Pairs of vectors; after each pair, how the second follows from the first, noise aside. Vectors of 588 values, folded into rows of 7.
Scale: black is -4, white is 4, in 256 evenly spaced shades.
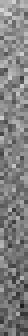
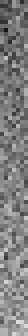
reversed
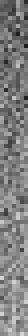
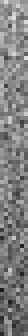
reversed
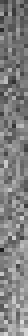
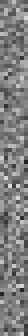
shuffled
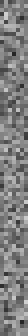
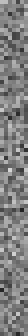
shuffled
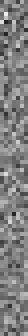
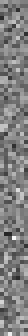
shuffled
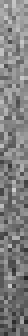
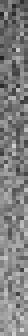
reversed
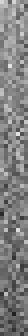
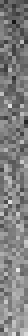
reversed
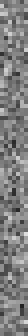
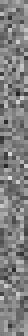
shuffled
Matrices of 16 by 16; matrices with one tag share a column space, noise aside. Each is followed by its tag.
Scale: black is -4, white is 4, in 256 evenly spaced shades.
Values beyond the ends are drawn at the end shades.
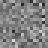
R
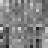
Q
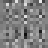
R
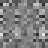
R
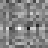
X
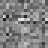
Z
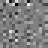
R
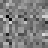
Z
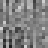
Q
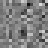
R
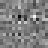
Z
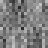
Q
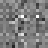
Z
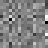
Z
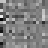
Z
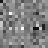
X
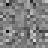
R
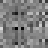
X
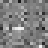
X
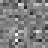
R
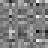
R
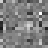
X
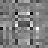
X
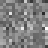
X
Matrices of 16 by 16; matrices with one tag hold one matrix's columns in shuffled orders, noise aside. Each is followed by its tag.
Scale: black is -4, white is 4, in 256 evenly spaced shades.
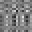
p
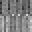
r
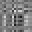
p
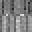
r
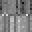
r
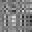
p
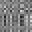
p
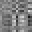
p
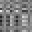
p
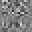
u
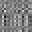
p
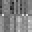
r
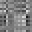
p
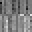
r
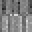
r
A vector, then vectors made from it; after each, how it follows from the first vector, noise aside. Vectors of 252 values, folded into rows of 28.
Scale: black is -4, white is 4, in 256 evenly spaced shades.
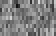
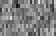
copied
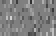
partly zeroed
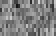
copied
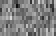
copied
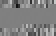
partly zeroed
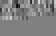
partly zeroed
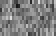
copied
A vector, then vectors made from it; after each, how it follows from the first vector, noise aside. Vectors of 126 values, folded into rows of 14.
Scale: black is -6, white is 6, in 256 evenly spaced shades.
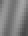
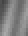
reversed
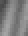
reversed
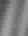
reversed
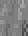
partly zeroed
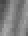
reversed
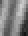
scaled up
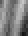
scaled up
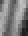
scaled up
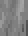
partly zeroed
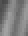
reversed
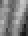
scaled up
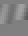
partly zeroed
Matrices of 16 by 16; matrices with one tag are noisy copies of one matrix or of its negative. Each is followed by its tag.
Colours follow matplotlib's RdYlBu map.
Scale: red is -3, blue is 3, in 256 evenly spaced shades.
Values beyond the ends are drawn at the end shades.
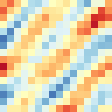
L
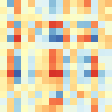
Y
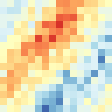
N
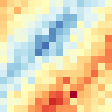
N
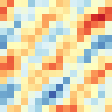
L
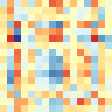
Y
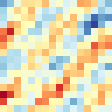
L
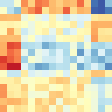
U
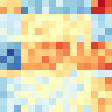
U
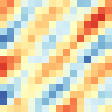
L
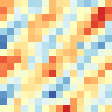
L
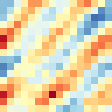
L
